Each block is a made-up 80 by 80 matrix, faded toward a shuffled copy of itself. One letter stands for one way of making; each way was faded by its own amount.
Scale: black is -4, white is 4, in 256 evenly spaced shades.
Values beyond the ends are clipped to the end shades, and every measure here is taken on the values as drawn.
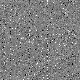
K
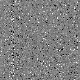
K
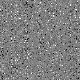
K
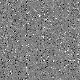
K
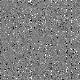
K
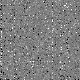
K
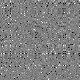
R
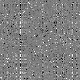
R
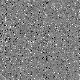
K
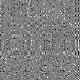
R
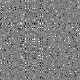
R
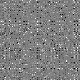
R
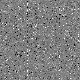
K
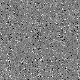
K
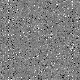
K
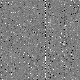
K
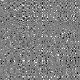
R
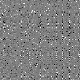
R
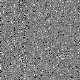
K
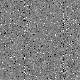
K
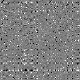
R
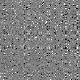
R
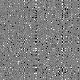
R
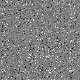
K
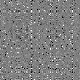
R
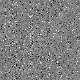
K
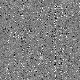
K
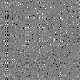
R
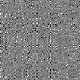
R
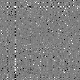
R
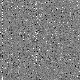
K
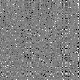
R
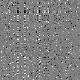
R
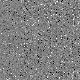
K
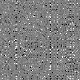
R
